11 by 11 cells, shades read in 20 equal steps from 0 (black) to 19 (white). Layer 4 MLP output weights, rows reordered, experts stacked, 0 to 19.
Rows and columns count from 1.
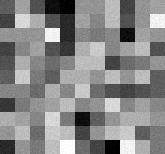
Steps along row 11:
up down up up down down down up down down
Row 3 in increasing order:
1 3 9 10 10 11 11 11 11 12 18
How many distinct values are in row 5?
8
